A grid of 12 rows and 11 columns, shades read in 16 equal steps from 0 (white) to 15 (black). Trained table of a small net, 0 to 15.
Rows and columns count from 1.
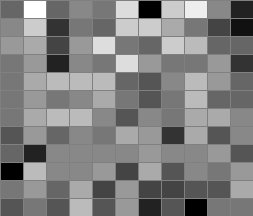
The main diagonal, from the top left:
9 3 11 7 4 8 7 12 7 8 5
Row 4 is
8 6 13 7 8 2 6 8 8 6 12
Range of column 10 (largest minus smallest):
6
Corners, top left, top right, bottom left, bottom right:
9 13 10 8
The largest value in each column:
15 13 13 8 11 11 15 12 15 11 14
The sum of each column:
106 67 103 73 85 77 101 92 78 95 109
